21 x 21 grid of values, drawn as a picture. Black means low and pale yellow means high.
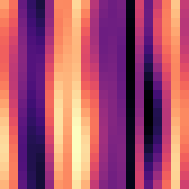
The ninth with the highest average is the bottom middle. The ninth with the lowest average is the middle right. Streaks run downward. No overall slope runs across the table.
